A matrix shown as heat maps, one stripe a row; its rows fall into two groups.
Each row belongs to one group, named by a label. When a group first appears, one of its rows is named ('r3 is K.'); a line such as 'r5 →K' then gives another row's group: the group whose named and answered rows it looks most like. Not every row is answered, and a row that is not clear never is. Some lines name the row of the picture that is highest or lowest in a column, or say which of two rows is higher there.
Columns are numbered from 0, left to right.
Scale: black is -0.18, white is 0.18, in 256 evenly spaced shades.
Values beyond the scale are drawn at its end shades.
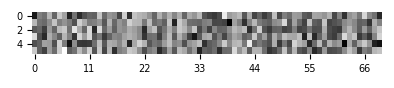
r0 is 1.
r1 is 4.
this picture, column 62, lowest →4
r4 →1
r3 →4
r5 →4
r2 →4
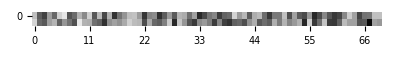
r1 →4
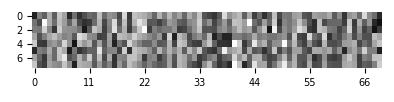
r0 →1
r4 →4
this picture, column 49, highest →7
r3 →4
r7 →4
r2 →1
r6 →4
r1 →1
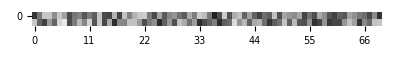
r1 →4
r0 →1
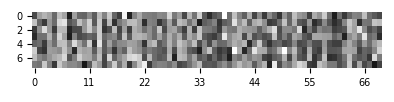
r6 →4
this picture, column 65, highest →2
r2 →1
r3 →1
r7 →1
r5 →4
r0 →1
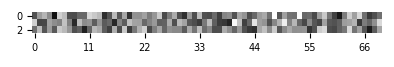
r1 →4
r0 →1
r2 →1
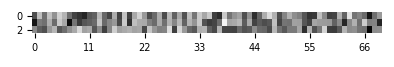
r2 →4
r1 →1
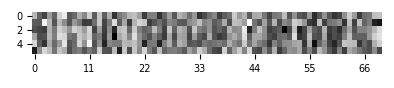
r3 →4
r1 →1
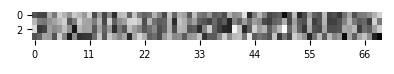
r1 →4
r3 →1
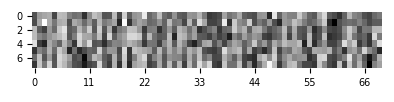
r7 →1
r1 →1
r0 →1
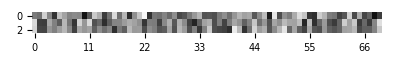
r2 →4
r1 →4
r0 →1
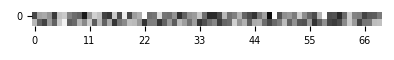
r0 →1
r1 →4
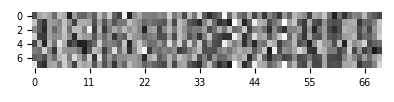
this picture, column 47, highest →4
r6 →4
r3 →4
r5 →1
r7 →4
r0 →1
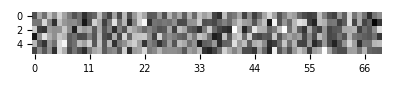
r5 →1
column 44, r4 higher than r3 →Yes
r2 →4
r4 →4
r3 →1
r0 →1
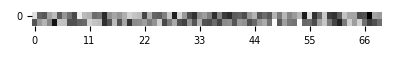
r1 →1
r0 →4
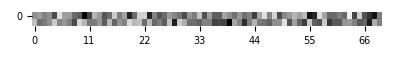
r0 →1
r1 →4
